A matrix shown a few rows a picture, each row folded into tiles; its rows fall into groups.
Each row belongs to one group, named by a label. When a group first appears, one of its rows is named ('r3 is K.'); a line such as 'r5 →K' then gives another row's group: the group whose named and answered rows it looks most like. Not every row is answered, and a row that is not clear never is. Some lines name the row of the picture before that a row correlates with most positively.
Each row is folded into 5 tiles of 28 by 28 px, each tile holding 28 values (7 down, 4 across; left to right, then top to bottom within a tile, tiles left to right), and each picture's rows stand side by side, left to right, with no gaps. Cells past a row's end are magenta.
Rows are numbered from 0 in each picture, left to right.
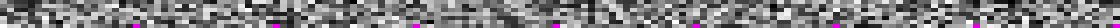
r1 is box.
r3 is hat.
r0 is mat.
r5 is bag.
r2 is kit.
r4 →mat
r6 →hat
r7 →mat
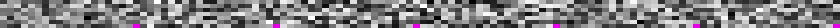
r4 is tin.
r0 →box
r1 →hat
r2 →bag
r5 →box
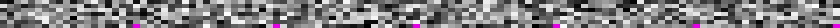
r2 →tin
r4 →mat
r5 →mat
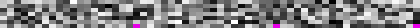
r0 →tin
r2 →bag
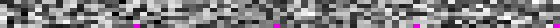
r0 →tin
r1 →hat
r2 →box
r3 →bag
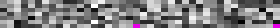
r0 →hat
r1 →hat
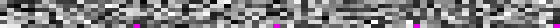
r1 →box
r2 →hat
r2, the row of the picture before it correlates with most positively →0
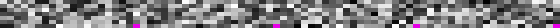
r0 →kit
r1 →tin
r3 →bag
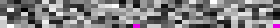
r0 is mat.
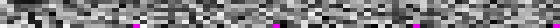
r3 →kit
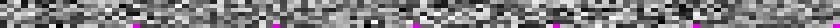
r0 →box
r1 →box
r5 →tin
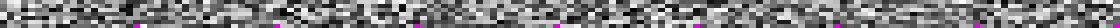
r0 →hat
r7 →box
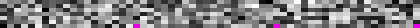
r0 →kit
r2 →hat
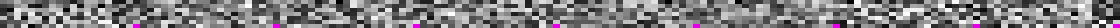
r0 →kit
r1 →kit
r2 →tin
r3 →box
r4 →tin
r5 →bag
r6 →box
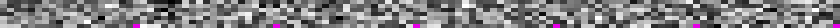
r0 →mat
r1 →mat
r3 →mat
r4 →box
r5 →kit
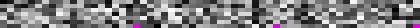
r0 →box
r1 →kit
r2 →tin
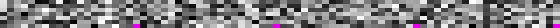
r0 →kit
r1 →kit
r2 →bag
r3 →kit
